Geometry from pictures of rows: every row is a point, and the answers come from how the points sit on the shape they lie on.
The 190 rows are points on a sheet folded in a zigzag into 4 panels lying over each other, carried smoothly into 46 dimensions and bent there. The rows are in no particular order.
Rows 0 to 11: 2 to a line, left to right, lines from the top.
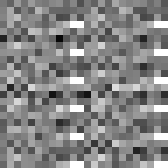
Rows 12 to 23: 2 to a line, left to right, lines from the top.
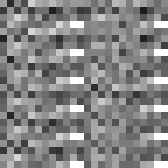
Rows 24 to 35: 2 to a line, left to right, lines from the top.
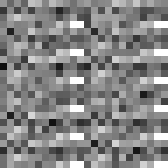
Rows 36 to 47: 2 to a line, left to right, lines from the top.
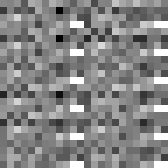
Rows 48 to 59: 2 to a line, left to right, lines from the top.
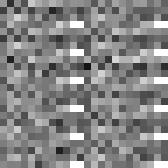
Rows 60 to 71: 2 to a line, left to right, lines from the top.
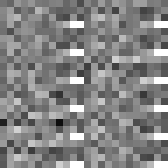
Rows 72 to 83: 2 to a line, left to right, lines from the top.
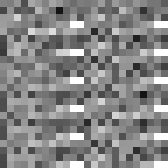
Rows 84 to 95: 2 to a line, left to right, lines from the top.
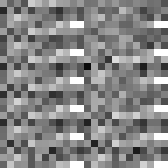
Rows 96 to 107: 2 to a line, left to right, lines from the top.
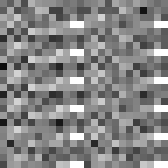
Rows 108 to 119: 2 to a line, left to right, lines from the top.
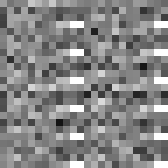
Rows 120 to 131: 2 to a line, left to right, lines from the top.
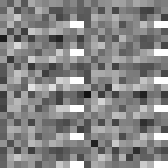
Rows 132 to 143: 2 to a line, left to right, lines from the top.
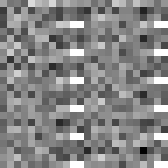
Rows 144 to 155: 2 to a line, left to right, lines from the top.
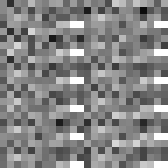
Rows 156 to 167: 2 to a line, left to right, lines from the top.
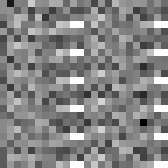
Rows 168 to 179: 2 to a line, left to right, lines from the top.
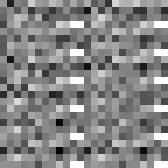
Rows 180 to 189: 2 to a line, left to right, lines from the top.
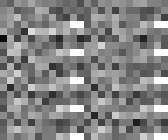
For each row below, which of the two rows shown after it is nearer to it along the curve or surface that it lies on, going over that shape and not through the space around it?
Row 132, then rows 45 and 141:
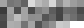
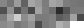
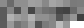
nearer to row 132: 141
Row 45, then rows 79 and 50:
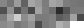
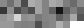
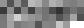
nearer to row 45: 50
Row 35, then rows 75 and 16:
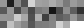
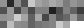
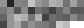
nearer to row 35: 75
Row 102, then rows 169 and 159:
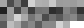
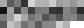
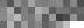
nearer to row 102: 169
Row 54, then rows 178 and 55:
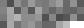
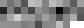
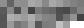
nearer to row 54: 55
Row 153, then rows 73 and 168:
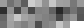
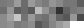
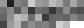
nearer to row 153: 73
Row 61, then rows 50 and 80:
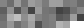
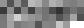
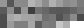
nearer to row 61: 50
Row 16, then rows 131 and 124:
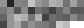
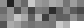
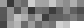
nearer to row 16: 124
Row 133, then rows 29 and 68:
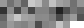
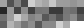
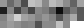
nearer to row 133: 29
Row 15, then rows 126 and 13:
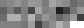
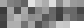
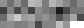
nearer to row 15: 13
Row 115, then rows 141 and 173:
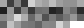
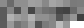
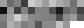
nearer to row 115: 173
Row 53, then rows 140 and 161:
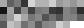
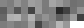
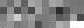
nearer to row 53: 161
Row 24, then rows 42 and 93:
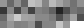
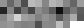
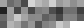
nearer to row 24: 93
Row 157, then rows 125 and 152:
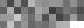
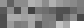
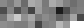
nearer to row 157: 152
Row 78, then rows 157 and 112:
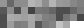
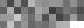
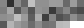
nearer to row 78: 112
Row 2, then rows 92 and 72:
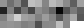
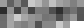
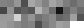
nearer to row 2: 72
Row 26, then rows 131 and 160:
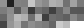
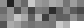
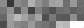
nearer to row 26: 160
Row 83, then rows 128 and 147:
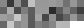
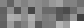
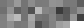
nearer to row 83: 147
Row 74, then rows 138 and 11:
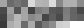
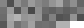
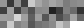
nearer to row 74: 138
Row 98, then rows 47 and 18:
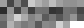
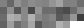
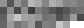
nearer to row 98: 18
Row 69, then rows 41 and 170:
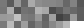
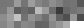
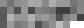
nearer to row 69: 41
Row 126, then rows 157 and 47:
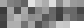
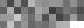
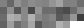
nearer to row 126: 47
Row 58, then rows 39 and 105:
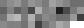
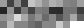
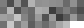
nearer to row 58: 105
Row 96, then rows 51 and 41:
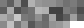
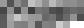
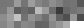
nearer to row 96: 41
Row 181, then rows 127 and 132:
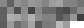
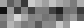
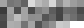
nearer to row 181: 132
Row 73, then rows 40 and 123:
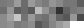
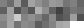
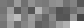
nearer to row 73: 40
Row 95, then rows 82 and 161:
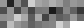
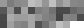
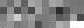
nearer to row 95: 161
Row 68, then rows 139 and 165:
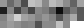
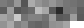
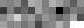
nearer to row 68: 165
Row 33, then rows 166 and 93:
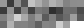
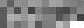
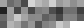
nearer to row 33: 93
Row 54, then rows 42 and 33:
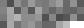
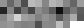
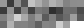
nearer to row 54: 33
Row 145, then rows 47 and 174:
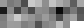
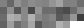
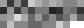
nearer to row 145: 174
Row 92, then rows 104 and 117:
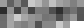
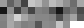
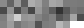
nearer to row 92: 117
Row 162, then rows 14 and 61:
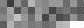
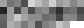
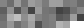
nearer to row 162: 61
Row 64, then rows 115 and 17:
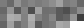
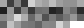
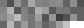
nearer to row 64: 17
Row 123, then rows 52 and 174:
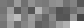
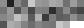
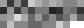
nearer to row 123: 52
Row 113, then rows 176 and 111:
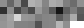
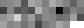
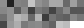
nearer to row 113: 176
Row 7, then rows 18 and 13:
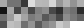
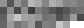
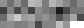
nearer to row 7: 13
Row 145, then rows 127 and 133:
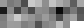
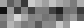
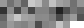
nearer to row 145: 127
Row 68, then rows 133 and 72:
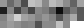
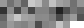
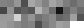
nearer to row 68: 72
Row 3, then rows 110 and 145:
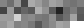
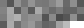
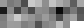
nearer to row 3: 145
